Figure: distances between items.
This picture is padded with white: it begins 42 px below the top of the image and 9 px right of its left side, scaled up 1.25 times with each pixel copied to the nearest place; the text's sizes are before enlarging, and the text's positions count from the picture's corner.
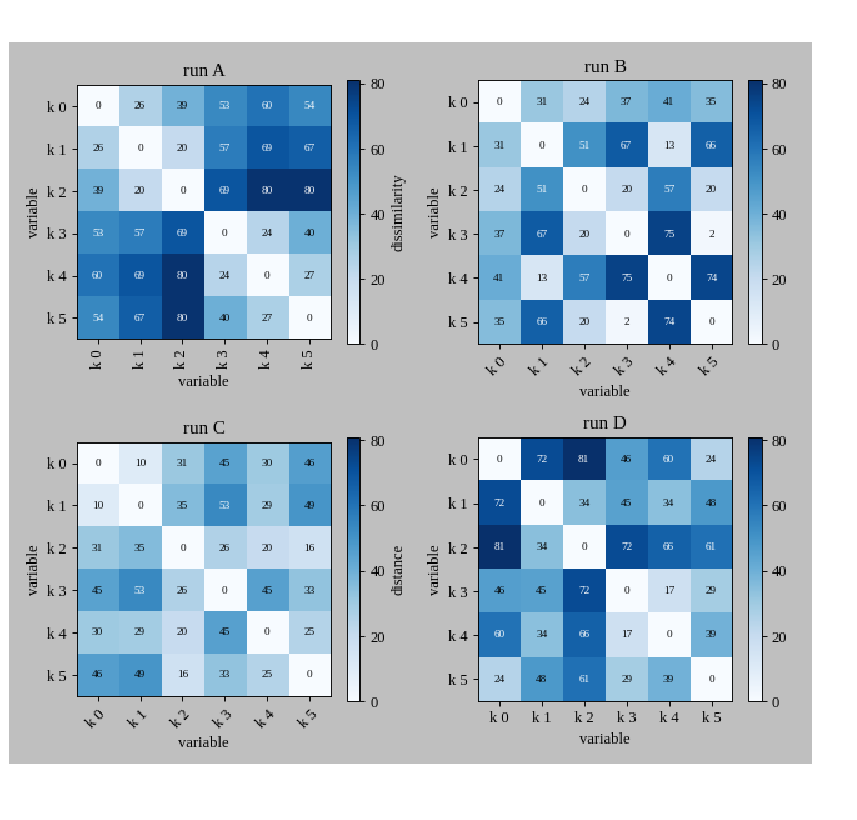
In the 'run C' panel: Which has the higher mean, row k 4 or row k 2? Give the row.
k 4
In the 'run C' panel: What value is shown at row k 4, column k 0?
30
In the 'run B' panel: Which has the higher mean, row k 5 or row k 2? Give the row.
k 5
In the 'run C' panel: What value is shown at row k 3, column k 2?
26
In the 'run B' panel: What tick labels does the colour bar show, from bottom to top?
0, 20, 40, 60, 80
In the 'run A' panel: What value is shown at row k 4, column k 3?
24
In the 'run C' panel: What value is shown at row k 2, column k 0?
31
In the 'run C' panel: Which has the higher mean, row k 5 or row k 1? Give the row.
k 1
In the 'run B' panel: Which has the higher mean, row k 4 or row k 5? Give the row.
k 4
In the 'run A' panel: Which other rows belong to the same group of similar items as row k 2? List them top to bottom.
k 0, k 1
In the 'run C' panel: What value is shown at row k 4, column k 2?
20
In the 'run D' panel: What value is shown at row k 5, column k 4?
39
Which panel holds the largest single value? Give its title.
run D
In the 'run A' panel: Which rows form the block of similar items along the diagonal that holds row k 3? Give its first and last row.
k 3 to k 5
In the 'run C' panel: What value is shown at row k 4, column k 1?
29
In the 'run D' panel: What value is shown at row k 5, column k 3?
29
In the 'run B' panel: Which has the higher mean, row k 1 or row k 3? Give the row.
k 1
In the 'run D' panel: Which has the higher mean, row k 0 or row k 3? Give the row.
k 0
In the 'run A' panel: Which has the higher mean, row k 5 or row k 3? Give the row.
k 5
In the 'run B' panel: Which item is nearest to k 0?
k 2
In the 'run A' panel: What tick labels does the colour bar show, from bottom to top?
0, 20, 40, 60, 80
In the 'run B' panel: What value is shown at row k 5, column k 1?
66
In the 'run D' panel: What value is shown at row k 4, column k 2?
66
